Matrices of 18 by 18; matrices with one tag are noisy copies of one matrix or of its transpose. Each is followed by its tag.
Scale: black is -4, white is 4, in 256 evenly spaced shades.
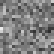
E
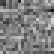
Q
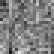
Q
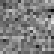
Q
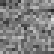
Q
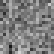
Q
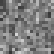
Q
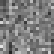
Q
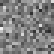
E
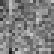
Q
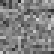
Q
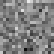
E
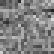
Q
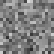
E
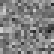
E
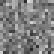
E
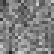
Q
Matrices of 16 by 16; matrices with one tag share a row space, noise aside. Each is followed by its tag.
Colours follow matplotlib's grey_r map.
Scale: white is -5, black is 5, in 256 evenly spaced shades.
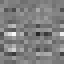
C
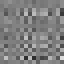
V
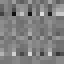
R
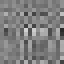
V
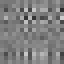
V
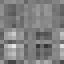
C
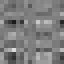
C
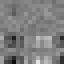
C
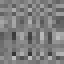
R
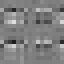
C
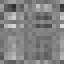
C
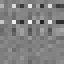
R
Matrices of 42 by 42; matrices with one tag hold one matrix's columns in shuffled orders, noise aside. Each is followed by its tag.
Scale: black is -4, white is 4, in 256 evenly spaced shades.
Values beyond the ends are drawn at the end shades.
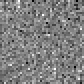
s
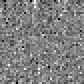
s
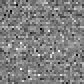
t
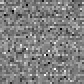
t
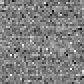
t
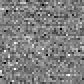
t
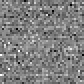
t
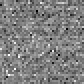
t
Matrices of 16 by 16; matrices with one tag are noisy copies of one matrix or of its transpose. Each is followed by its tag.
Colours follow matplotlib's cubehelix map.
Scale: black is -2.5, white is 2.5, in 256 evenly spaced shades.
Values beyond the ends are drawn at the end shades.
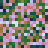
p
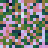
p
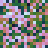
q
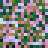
p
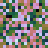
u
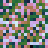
p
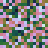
u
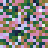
u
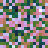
u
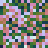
q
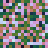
p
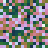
u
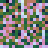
p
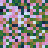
q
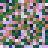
p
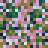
u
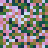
q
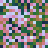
q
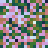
q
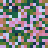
u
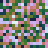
p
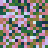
q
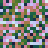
p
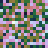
p
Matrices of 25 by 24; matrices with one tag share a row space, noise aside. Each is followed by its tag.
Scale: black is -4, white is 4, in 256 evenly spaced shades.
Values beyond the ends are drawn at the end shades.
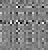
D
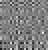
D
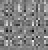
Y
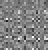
Y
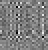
D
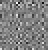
D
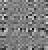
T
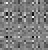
Y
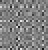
D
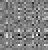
Y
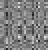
Y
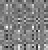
Y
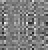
T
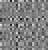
D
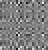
D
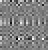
D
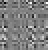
T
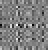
D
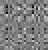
Y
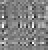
T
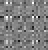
Y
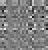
T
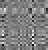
T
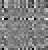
T
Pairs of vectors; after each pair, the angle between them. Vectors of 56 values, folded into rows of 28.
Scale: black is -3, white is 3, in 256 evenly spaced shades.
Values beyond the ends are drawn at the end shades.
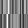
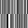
partly opposed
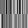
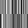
nearly opposite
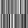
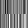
partly opposed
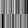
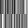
nearly opposite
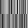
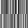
nearly opposite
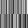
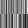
nearly parallel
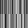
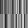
nearly parallel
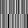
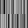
partly aligned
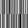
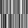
partly opposed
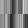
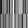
partly opposed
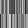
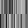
partly aligned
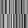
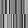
nearly parallel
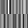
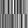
partly opposed
